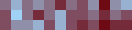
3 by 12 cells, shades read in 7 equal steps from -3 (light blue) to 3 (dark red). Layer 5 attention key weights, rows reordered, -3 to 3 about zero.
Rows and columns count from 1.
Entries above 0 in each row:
3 6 8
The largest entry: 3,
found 2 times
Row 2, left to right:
1 -3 0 2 0 -2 1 1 0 2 0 1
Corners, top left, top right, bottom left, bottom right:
0 -2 1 2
